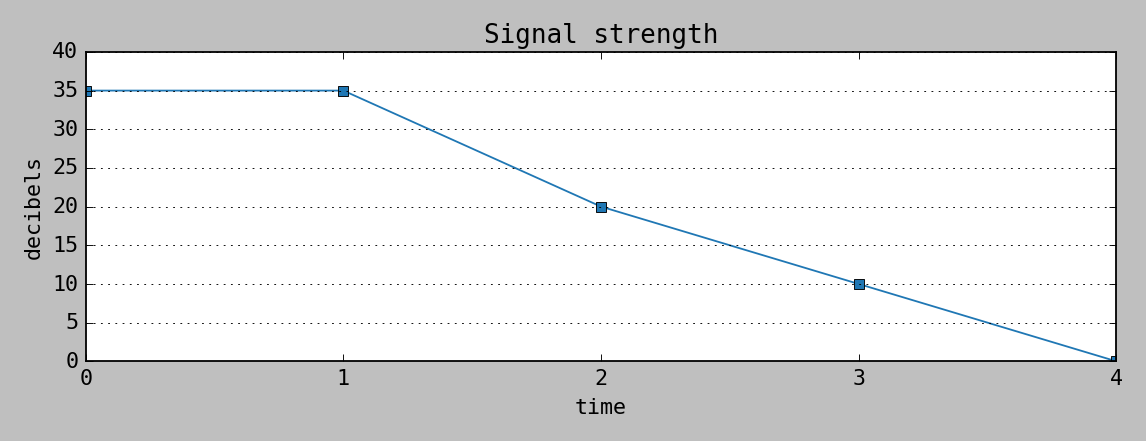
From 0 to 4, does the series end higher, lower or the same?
lower
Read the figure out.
Title: Signal strength
x-axis: time, ticks 0 1 2 3 4
y-axis: decibels, ticks 0 5 10 15 20 25 30 35 40
Values:
35 35 20 10 0
